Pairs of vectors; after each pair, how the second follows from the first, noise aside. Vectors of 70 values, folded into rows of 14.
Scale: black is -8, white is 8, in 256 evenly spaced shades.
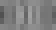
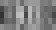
scaled up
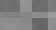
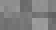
negated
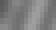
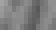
negated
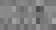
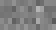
negated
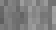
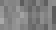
negated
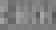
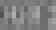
reversed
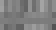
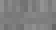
shrunk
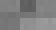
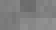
shrunk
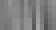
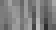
scaled up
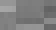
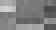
scaled up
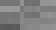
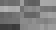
scaled up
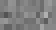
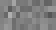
reversed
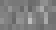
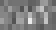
scaled up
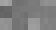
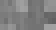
reversed
